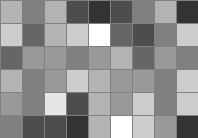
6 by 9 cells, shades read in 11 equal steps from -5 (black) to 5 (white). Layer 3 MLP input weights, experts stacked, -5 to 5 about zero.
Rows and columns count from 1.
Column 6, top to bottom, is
-2 -1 2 1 1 5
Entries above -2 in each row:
5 8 9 9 8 5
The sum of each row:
-4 12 4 13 12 1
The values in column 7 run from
-2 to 3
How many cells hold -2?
6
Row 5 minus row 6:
1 2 6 1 0 -4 0 -1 6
